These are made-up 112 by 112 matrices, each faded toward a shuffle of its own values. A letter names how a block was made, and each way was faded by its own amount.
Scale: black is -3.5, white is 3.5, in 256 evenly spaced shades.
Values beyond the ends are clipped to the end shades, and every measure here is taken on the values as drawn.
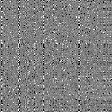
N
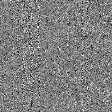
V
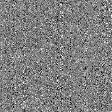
V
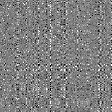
N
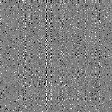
N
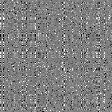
N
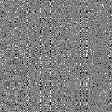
N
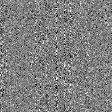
V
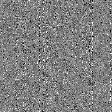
V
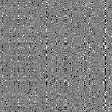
N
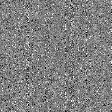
V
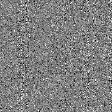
V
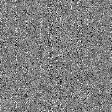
V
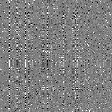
N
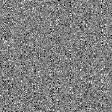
V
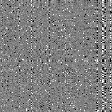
N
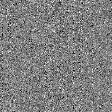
V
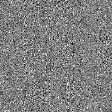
V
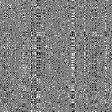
N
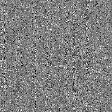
V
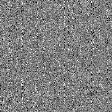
V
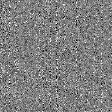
V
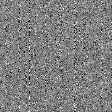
V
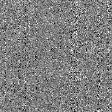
V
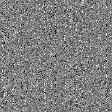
V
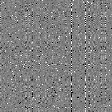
N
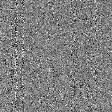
V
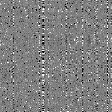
N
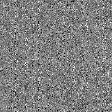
V
